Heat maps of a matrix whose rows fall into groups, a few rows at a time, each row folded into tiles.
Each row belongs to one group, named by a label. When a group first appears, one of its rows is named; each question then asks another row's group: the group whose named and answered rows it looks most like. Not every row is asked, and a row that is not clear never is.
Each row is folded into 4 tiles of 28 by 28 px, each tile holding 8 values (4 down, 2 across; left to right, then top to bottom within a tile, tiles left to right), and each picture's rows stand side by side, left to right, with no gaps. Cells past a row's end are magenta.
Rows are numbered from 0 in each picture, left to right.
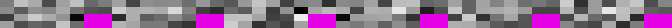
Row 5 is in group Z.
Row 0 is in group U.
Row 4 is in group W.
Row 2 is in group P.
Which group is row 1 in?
W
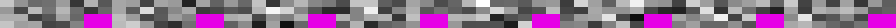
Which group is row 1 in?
W
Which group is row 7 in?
W
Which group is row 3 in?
P
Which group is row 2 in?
Z
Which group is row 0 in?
W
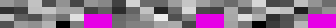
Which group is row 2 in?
P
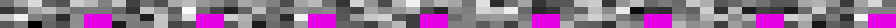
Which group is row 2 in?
P
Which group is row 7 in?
P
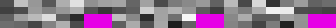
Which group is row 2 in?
Z
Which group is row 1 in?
Z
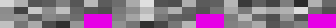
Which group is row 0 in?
W
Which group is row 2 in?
W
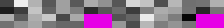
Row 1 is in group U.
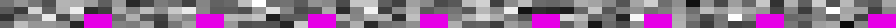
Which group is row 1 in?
W
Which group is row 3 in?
P
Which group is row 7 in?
Z
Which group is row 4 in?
U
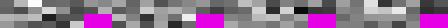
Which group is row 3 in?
Z
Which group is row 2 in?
U
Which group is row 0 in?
P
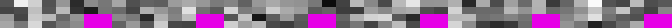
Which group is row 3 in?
U
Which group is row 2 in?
W
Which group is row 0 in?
U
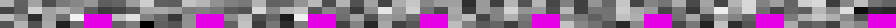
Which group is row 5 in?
W
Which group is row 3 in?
Z
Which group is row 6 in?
Z
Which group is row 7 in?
U
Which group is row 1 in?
P
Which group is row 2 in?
P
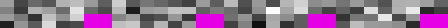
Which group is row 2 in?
Z
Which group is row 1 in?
W
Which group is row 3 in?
U
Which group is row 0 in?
Z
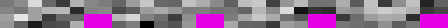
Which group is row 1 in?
P
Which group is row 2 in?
U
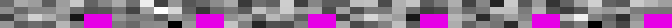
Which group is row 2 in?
W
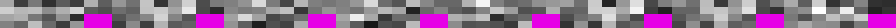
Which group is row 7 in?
Z
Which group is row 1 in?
Z
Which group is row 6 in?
Z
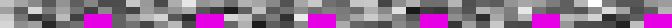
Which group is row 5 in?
P
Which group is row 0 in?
W
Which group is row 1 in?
U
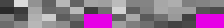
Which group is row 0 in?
U
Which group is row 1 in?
W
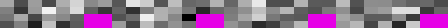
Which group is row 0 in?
Z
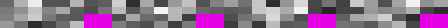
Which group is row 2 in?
Z
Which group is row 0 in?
P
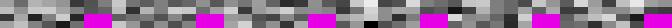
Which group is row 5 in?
U
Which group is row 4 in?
P
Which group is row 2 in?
W
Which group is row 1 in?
W
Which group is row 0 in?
W
